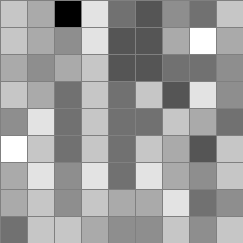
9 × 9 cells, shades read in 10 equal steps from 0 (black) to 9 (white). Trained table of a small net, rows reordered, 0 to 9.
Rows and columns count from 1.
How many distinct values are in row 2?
6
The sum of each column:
57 60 40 65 37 46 52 48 53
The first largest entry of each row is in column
4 8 4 8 2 1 2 7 2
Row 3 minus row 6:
-3 -2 2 0 -1 -4 -2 1 -2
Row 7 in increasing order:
4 5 5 6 6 7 8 8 8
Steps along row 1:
down down up down down up down up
